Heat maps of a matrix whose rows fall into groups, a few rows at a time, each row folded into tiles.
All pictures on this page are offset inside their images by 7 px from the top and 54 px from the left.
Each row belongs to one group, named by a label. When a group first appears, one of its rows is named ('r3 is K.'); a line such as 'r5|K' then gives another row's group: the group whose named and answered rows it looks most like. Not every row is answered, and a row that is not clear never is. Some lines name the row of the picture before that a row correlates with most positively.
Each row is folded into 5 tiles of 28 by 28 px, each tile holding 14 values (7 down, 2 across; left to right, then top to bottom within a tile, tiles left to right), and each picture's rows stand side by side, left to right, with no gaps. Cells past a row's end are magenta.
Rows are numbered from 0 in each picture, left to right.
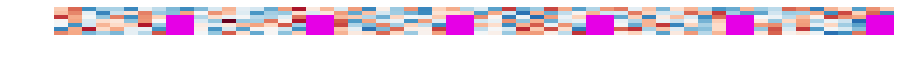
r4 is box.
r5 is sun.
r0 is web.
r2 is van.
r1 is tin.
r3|sun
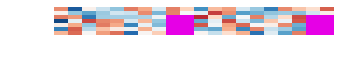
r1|tin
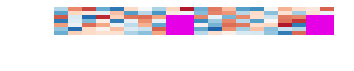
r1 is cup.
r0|cup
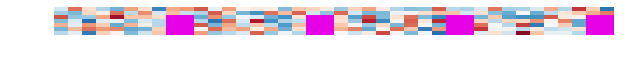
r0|cup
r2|van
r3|van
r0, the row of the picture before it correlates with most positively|0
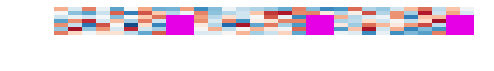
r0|sun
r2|cup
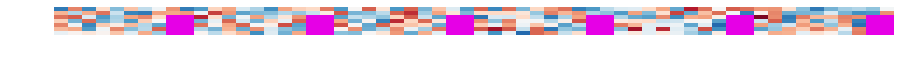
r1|tin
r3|box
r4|sun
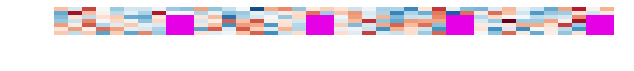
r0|box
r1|sun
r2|tin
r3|tin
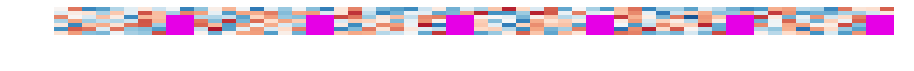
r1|van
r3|van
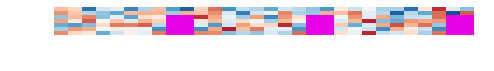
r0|web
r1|web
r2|tin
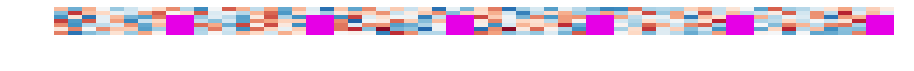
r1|van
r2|box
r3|web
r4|cup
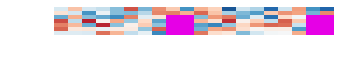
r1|web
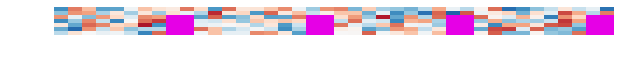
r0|cup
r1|box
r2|tin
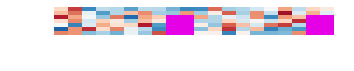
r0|web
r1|cup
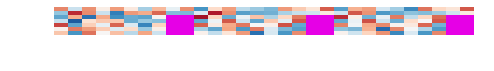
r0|box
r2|tin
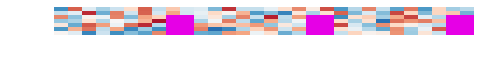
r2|van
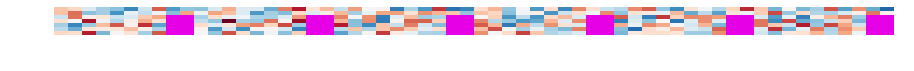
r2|van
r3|van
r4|cup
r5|van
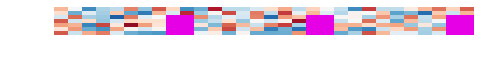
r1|cup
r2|tin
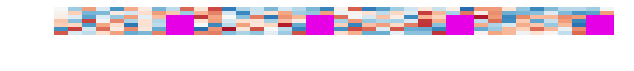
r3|web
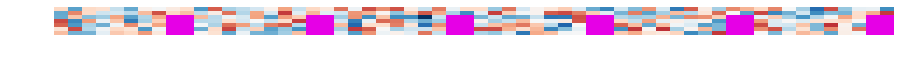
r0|box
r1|cup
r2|box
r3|box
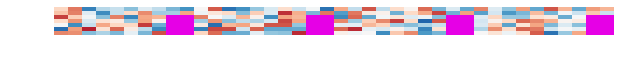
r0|web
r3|sun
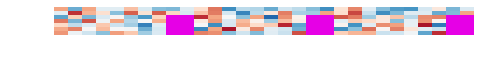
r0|box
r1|web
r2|web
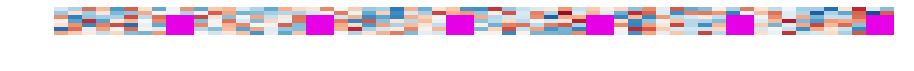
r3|cup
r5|tin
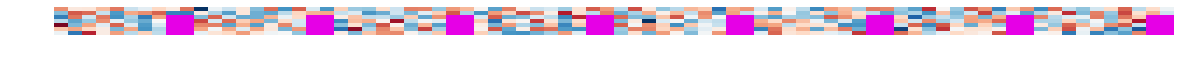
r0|box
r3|box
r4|cup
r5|sun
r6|sun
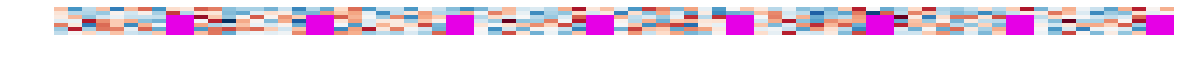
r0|sun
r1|web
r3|tin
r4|sun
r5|tin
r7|tin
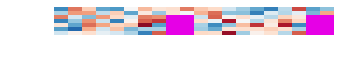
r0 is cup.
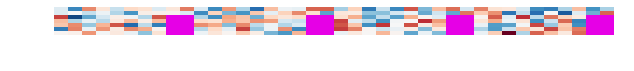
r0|sun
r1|sun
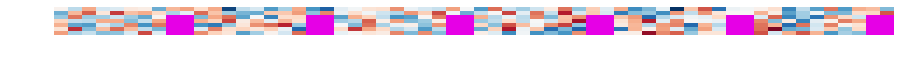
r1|web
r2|box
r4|sun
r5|van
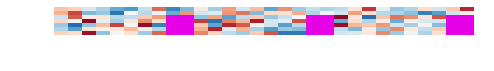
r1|box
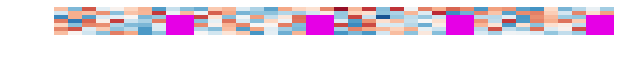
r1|tin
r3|van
